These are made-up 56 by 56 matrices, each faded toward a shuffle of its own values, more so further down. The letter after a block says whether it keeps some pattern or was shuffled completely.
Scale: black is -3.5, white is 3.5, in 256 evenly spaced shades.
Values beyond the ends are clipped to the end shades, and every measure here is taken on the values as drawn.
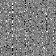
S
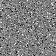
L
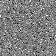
L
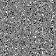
S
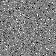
L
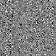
S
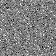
L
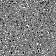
L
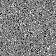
L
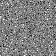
L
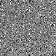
S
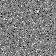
L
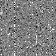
S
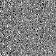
S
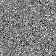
L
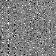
S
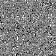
S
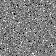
L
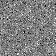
L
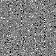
S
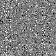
S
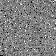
L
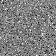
L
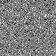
L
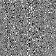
S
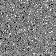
L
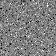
L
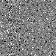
S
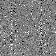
S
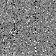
S
